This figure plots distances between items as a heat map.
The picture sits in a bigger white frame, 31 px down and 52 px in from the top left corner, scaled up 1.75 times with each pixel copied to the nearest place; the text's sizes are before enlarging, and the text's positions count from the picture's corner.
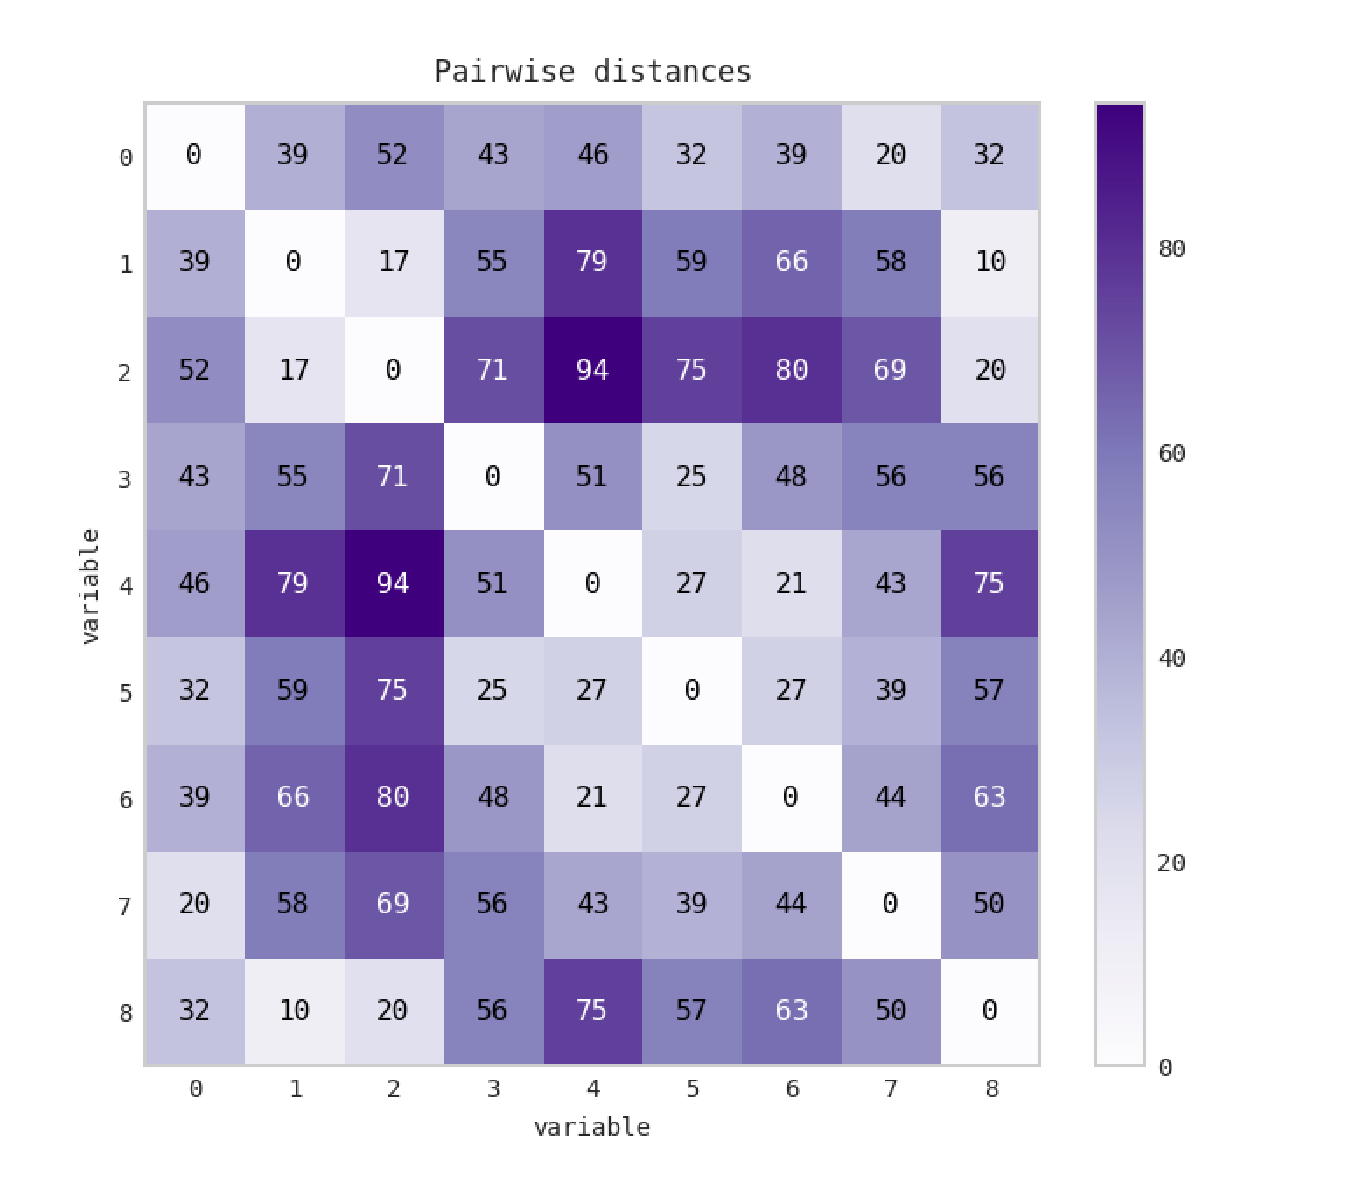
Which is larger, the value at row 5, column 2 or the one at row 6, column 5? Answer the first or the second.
the first
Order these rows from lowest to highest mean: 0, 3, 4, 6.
0, 6, 3, 4
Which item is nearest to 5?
3
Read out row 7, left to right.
20 58 69 56 43 39 44 0 50
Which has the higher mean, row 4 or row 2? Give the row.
2
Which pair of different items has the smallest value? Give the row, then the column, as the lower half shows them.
8, 1
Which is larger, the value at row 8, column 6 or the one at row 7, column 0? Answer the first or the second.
the first
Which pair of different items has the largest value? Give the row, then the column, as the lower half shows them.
4, 2
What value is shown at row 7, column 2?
69
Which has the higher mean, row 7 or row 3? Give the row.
3
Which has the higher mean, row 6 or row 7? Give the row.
6
